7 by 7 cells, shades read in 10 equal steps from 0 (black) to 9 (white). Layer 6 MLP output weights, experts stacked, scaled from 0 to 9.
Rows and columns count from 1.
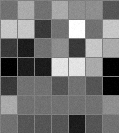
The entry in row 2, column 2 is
7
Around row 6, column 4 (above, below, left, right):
3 3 4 4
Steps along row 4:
up same up same down down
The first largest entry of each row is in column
2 5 6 4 2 1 1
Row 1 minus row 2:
-3 -1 2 2 -4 1 -4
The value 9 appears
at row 2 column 5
